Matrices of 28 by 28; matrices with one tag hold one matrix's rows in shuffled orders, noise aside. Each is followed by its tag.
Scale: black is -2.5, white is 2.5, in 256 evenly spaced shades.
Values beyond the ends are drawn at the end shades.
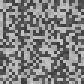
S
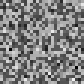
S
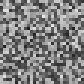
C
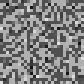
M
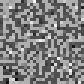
C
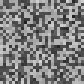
S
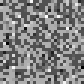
C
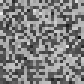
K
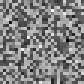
S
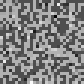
S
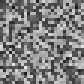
K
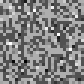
S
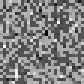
S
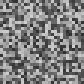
C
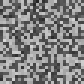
C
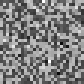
S
